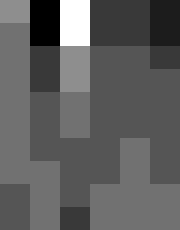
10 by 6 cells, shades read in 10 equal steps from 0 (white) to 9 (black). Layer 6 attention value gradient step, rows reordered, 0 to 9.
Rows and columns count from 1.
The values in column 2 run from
5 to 9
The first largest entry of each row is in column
2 2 2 2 2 2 2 3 1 3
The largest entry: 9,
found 2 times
